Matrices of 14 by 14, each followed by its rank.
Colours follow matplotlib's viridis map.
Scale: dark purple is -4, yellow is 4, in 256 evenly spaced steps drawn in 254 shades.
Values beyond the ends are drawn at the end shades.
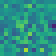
three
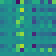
two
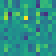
three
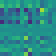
two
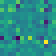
three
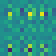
two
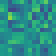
two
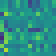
three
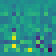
three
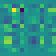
two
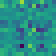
three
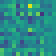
three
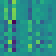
two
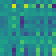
two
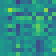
three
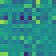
three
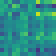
two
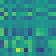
two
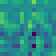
three
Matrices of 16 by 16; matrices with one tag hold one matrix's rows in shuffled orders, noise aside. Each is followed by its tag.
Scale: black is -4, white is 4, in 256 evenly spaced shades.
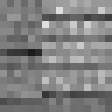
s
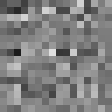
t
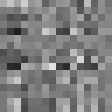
t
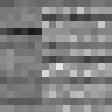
s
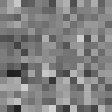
t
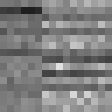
s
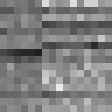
s
